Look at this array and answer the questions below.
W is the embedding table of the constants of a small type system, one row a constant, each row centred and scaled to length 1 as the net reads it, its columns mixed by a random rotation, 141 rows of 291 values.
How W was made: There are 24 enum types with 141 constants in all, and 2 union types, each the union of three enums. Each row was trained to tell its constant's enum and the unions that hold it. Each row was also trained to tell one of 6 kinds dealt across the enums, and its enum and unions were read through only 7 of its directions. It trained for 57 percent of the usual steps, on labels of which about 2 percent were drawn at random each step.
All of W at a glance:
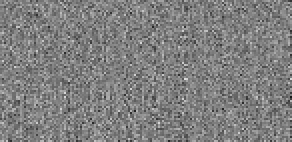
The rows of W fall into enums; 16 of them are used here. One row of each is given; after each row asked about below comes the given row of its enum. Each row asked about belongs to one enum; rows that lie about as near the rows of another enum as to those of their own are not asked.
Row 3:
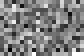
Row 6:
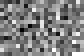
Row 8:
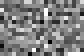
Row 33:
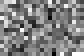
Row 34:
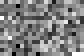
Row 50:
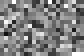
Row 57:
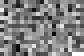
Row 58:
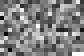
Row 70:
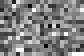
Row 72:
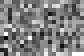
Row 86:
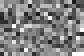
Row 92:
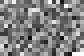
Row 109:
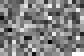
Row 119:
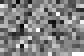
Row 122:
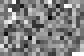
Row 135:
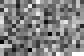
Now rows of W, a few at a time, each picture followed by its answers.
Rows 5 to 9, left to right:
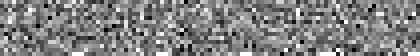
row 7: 33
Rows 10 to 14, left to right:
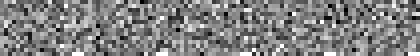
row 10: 50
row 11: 33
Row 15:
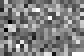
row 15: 86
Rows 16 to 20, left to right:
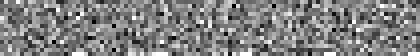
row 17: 109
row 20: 86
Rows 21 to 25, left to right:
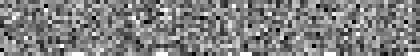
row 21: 8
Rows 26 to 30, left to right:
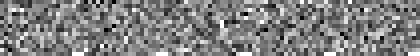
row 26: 58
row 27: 58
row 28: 70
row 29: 122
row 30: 58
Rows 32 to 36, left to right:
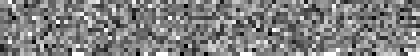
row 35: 109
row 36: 6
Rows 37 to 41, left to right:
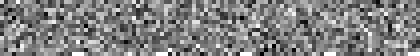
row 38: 109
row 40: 33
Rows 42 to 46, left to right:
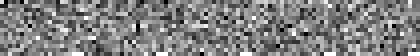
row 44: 86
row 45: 34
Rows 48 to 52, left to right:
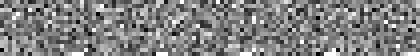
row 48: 8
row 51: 92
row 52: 8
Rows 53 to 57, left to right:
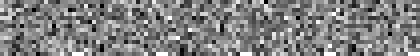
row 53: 57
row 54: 135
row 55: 33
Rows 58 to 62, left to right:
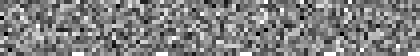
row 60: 50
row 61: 122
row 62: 58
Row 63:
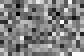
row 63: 135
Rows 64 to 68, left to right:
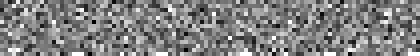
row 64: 70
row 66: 119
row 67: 3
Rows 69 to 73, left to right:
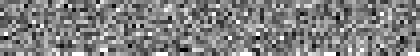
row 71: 119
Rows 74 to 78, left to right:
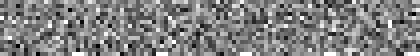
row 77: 86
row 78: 70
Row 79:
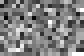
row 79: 70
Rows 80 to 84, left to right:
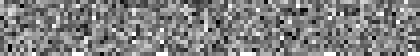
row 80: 3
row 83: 72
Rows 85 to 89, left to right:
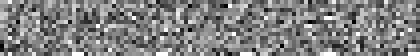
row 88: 8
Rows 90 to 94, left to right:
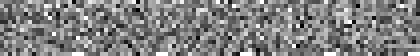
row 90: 109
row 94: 122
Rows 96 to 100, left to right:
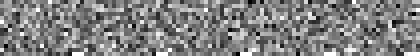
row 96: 92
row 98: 92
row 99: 58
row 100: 70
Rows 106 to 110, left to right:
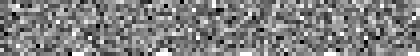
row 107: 122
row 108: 72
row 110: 72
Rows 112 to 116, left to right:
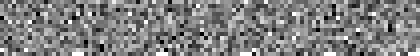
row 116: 33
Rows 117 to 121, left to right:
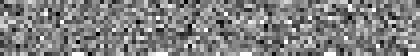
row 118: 8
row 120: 122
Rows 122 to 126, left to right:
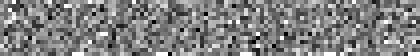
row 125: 72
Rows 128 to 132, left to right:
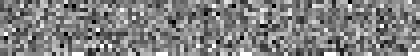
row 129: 86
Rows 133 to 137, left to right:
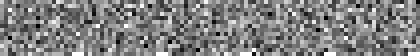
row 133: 6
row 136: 92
